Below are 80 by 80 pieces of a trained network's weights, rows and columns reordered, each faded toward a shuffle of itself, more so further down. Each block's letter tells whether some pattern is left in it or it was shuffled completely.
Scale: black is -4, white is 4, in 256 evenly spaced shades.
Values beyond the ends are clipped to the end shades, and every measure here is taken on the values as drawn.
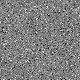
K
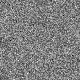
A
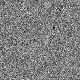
K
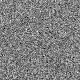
A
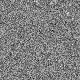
K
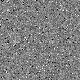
A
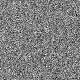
K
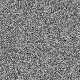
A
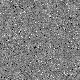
K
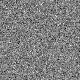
A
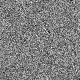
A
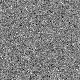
K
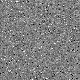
A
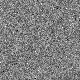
K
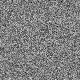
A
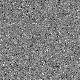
A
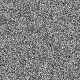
K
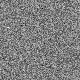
K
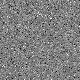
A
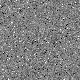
K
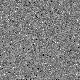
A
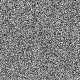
K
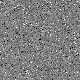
K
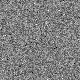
K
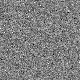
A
